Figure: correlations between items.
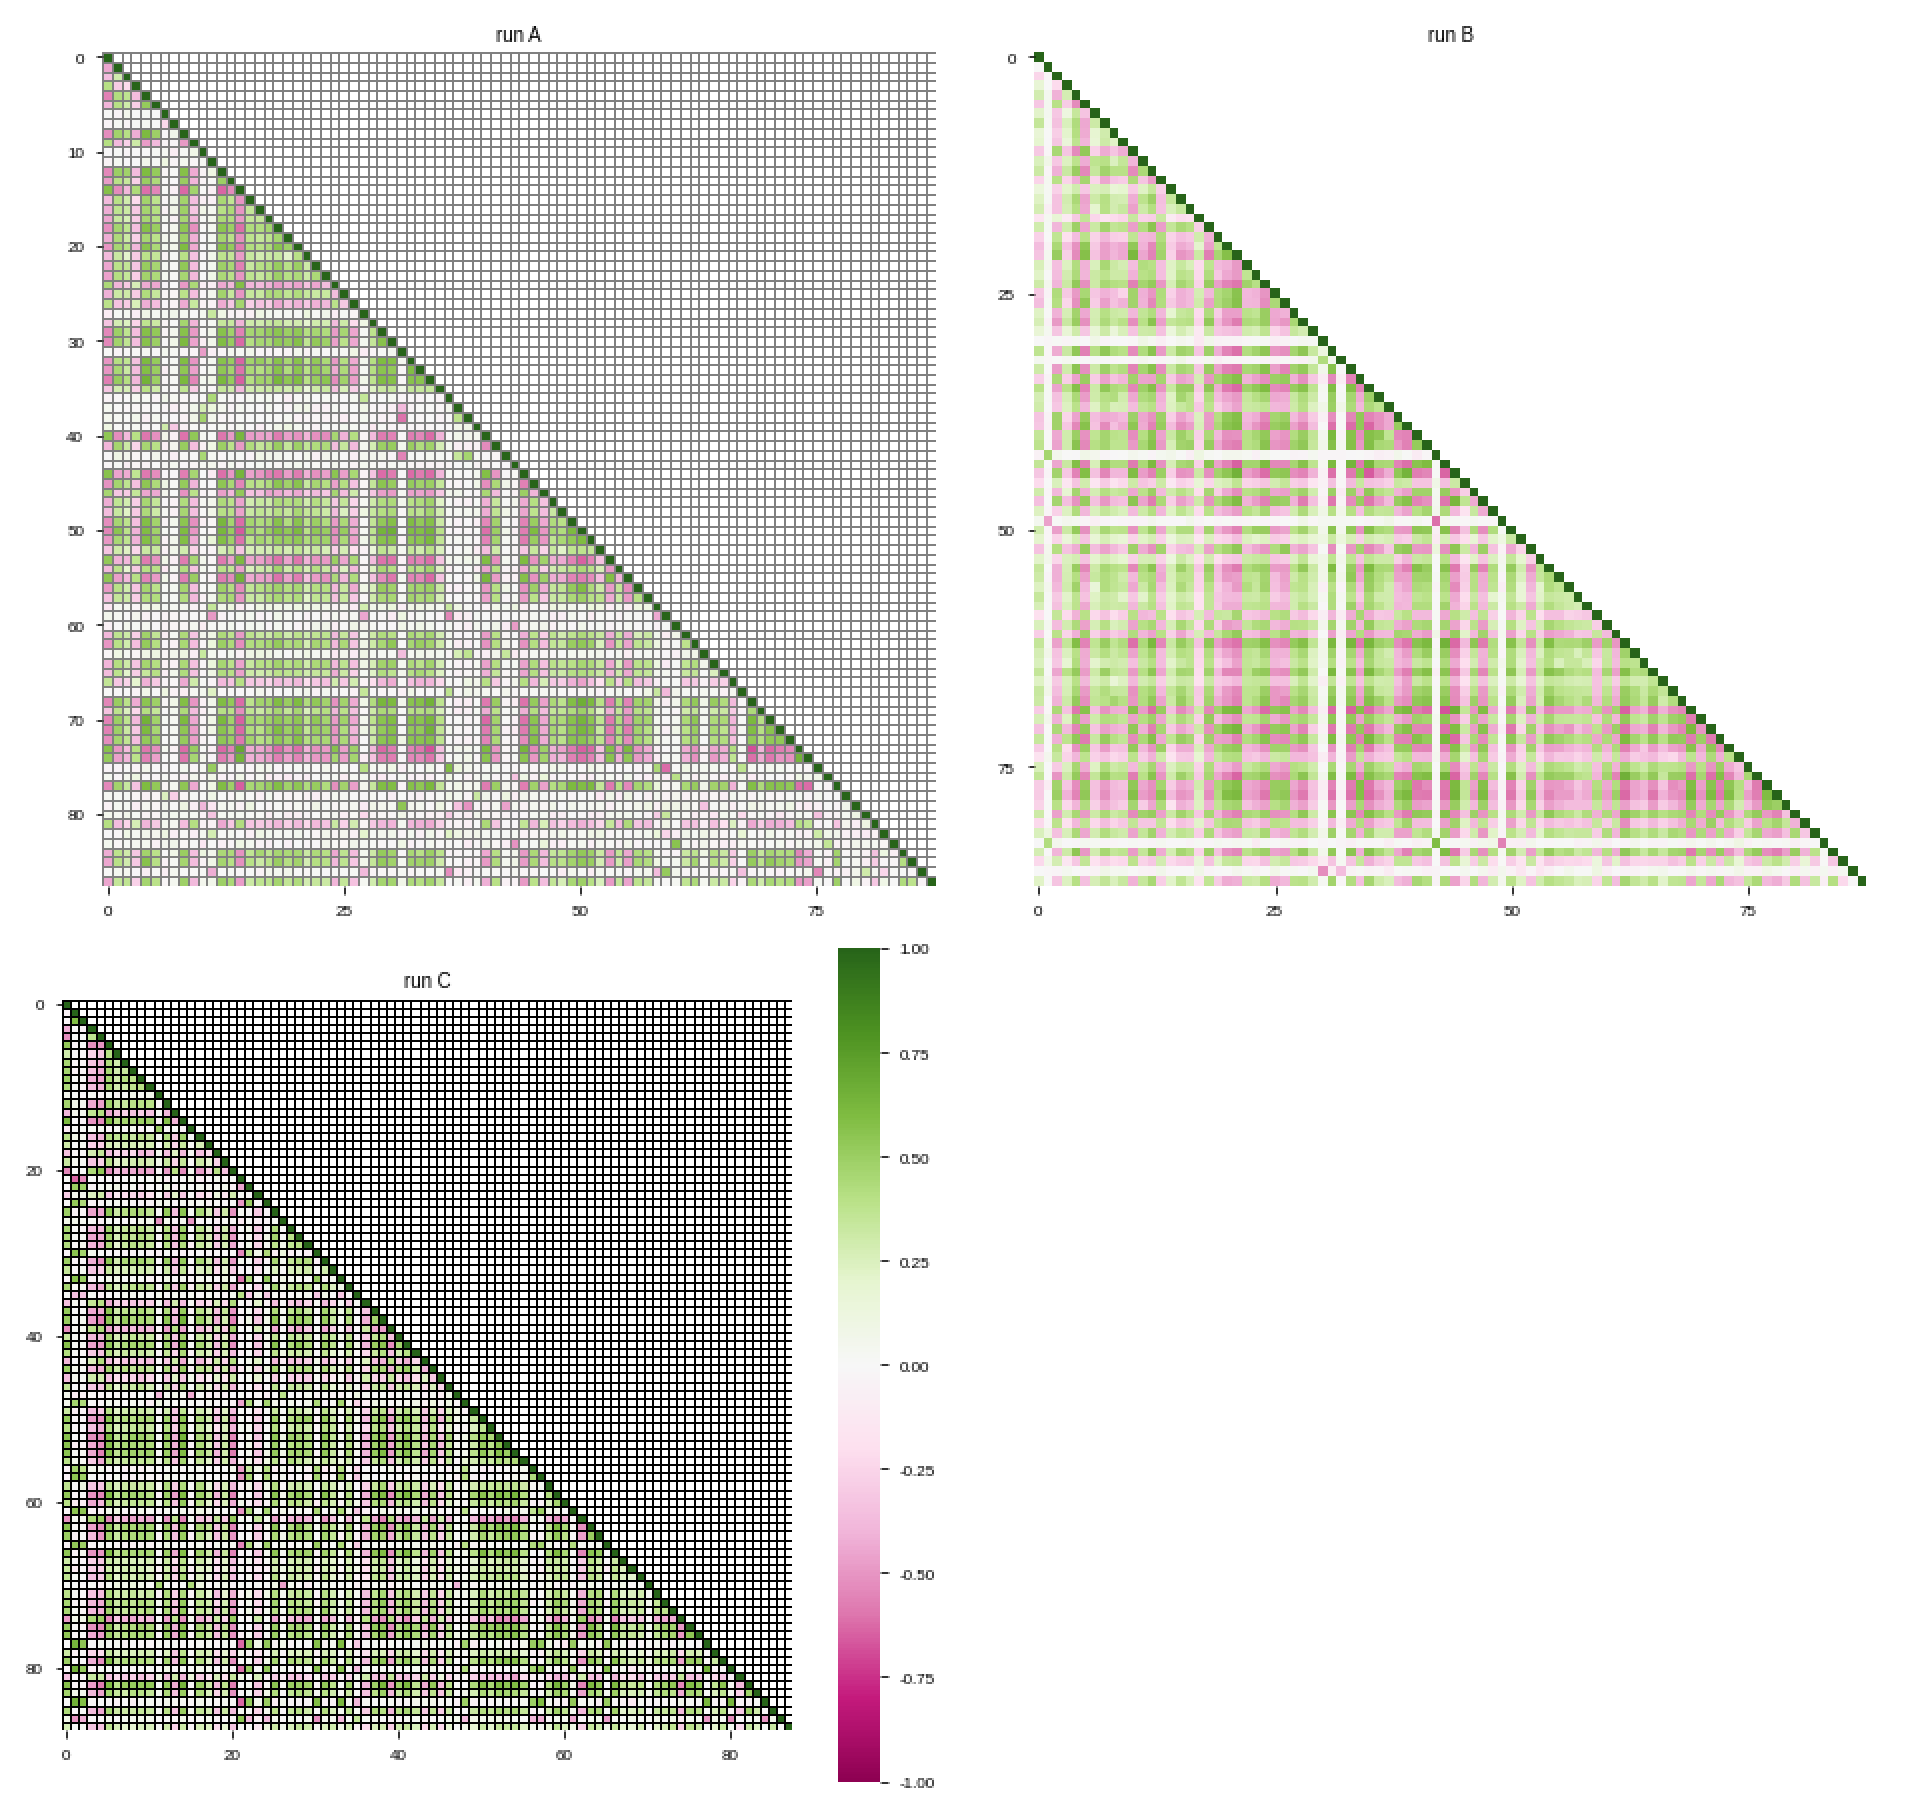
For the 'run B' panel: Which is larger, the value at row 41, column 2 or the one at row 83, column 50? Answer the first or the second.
the second
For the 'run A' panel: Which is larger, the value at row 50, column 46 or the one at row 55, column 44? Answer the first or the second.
the second
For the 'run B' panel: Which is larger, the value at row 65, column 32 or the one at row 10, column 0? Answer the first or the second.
the first
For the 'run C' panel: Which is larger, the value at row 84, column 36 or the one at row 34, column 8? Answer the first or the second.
the second
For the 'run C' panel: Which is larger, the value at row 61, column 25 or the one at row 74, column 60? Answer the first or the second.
the first
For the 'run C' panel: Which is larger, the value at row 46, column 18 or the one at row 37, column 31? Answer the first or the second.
the second
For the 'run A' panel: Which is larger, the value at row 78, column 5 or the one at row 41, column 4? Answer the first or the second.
the second
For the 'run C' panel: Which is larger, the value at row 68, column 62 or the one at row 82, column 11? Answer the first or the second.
the second
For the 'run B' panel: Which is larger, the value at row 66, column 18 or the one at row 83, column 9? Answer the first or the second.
the first
